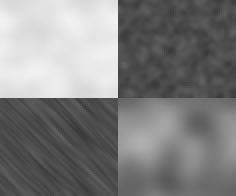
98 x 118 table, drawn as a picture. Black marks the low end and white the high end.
It is made of 2 by 2 panels. Panel 1,1: very high, smooth, faint in contrast. Panel 1,2: low, blotchy, faint in contrast. Panel 2,1: low, slanting down to the right, faint in contrast. Panel 2,2: middling, smooth.
